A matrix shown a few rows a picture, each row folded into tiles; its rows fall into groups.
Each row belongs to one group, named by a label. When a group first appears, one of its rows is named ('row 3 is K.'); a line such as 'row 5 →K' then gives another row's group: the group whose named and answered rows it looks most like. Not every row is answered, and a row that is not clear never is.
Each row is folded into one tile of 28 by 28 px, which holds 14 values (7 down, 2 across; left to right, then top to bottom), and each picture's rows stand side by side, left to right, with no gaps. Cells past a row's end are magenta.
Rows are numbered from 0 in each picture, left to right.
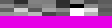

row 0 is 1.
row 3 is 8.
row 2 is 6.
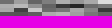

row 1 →8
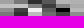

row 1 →8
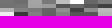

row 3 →6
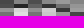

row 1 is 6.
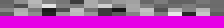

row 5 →8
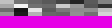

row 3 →6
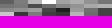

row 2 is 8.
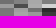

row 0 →6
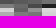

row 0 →8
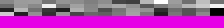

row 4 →1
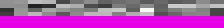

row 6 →1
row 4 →8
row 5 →8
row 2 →1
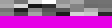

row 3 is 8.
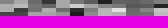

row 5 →6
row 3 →1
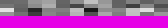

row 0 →8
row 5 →8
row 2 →6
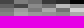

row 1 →1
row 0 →6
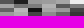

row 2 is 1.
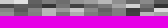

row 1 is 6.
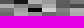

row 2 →6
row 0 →1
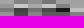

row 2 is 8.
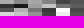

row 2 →8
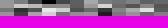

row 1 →1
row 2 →8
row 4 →6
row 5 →8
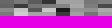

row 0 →6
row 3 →6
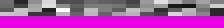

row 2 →8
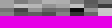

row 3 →6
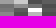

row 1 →8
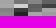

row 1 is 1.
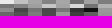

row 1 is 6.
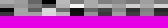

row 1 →1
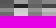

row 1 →6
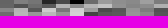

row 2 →1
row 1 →1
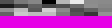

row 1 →1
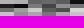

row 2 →1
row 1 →8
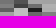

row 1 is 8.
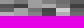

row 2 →8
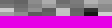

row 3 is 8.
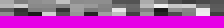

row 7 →8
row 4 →8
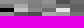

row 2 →8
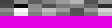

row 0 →6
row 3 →6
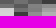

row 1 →1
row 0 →8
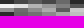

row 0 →1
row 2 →1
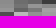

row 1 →1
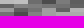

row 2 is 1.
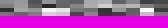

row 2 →8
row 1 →6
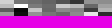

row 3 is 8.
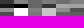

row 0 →6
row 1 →6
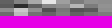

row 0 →6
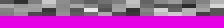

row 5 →6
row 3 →8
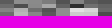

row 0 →6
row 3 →8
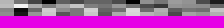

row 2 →1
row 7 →1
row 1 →1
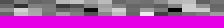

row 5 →8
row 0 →6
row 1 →8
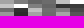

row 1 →8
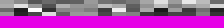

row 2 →1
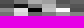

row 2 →8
